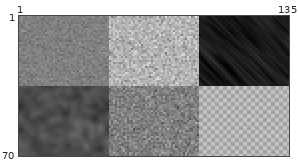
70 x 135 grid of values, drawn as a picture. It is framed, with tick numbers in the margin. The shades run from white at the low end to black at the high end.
The table splits into 2 rows of 3 panels. Panel 1,1: middling, fine-grained, faint in contrast. Panel 1,2: low, fine-grained. Panel 1,3: very high, slanting down to the right, faint in contrast. Panel 2,1: high, blotchy, faint in contrast. Panel 2,2: middling, fine-grained. Panel 2,3: low, checkered.
